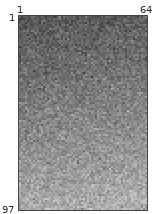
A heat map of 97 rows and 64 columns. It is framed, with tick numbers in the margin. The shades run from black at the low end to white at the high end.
No regular stripes run through it. There is an overall slope up to the bottom. On average the colour sits 50% of the way up the scale. No single row or column stands out from its neighbours. The grain is fine, like static.
